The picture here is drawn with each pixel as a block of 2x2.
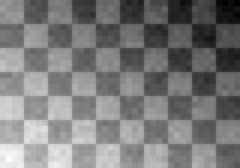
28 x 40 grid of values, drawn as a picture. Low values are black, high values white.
Lone odd cells: none. Ninth with the lowest average: top right. Slope: up to the bottom left. Histogram: bell-shaped. Ninth with the highest average: bottom left. Grain: checkered.
